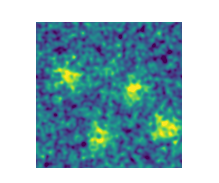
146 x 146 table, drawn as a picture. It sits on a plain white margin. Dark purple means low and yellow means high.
Neither half mirrors the other. Four bumps rise from the field. There are no lone odd cells.
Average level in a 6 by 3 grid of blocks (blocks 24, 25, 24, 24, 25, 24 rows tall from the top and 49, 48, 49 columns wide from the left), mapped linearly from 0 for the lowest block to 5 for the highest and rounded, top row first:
0 1 0 / 2 1 0 / 4 3 2 / 0 1 2 / 1 4 5 / 0 2 1
